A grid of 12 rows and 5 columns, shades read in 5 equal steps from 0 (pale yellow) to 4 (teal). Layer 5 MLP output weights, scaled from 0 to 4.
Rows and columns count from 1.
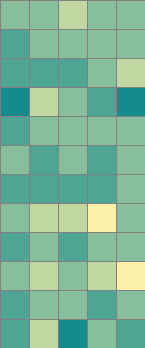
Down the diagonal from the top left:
2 2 3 3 2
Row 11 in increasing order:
2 2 2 3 3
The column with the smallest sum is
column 2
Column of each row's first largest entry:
1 1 1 1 1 2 1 1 1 1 1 3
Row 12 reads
3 1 4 2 3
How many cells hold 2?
29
